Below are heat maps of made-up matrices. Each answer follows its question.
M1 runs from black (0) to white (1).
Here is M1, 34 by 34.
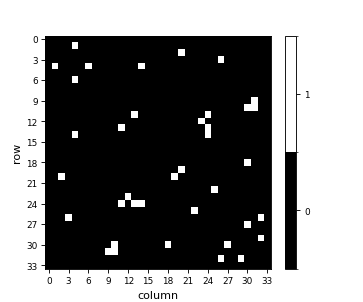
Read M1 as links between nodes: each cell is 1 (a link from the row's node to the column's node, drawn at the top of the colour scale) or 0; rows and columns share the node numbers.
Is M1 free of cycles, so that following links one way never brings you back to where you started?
no
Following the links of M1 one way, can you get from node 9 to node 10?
yes
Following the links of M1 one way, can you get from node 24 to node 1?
yes
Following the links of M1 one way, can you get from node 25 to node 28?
no
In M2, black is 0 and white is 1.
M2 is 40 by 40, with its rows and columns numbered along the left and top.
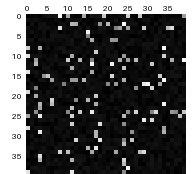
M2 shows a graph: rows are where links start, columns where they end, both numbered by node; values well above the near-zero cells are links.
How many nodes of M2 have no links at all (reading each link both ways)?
2
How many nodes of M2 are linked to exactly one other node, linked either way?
9
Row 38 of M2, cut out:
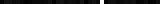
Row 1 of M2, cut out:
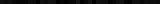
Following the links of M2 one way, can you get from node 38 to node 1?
no
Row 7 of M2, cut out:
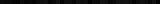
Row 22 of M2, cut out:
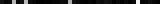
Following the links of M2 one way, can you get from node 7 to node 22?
no
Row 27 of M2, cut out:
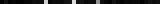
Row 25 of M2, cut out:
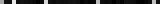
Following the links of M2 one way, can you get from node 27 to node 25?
yes
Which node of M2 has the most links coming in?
node 24
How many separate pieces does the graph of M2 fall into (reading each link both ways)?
3
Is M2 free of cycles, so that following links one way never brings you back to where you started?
no
